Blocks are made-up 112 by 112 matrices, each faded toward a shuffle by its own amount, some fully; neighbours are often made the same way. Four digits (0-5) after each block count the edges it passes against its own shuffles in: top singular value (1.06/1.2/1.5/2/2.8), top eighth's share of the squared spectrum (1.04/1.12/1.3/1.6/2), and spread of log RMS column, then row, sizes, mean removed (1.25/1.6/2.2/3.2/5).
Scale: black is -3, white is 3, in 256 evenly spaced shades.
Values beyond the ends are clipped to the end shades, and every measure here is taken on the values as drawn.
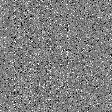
1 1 2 0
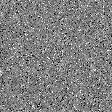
0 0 0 0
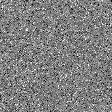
0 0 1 0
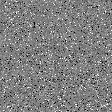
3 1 0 1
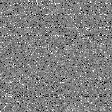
4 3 1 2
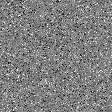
1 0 0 0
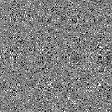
4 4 2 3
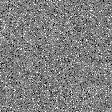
2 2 0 0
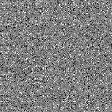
4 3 2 2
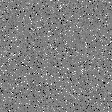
0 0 0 0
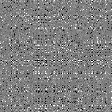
5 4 3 3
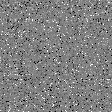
3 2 0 1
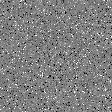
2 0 0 0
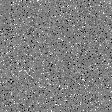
2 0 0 0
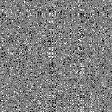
4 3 3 2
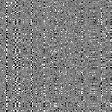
5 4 4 3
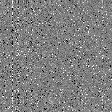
4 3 2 1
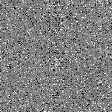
3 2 1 0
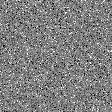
1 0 0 0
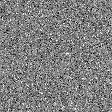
0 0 0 0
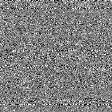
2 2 0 4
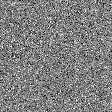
0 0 0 1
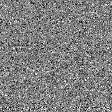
1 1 0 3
